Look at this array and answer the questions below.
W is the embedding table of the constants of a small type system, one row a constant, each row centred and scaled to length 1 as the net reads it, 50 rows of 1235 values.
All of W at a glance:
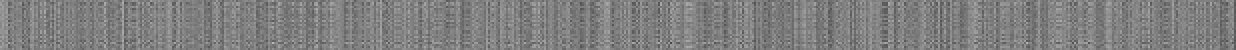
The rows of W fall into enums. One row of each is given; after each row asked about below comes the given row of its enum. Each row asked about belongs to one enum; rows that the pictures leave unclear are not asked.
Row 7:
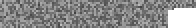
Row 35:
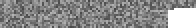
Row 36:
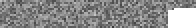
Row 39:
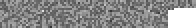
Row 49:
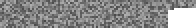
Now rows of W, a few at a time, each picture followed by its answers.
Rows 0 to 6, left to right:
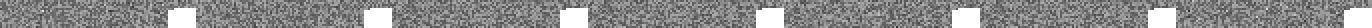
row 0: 39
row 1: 7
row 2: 49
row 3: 49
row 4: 36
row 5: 49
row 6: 39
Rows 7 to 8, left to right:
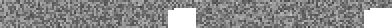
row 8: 36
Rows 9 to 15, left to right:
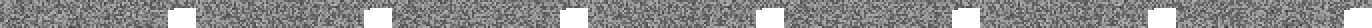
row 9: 35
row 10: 7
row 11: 49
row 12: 7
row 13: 49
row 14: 7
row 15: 39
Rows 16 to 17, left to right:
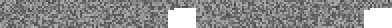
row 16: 49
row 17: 7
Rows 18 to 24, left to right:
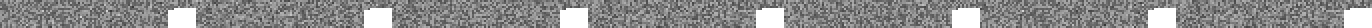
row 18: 39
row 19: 36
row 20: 49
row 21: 35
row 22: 7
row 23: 39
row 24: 35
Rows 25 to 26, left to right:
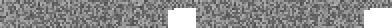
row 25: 7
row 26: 7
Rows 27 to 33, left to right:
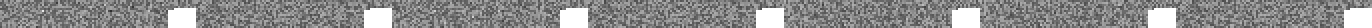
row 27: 39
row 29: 39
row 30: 49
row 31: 7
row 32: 7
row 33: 49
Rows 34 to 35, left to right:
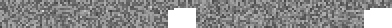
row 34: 39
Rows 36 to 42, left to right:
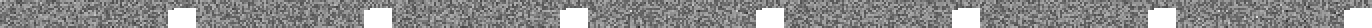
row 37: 7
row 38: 35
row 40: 49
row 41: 49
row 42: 39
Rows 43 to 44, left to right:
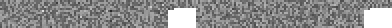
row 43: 39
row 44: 7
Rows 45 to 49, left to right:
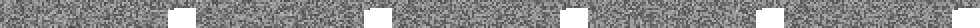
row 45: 35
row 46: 36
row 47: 49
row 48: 39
